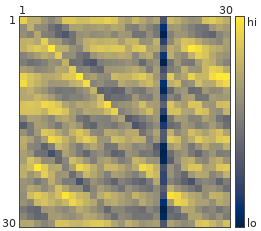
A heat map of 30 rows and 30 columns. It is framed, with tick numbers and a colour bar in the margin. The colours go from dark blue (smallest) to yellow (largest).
Stripes: horizontal, repeating 7 times. Slope: none. Odd lines: column 21.
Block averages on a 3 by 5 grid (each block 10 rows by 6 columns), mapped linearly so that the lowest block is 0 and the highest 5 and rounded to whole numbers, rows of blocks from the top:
43415 / 43103 / 44203
